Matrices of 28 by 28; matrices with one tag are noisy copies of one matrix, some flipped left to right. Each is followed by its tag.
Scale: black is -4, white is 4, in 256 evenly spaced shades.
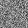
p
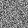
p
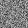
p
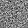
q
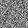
p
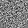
q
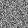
p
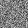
p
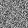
p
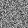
p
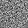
q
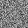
p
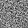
q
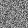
p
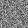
p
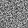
q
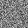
p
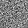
q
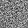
q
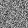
p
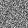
p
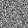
p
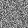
p
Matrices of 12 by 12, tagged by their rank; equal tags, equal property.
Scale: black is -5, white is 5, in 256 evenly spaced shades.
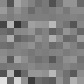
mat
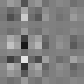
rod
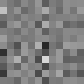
mat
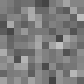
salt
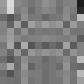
mat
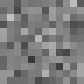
salt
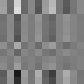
rod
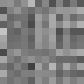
mat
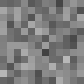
salt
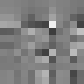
mat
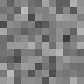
salt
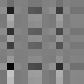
rod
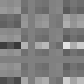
rod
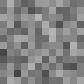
salt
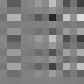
rod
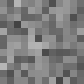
salt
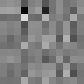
mat
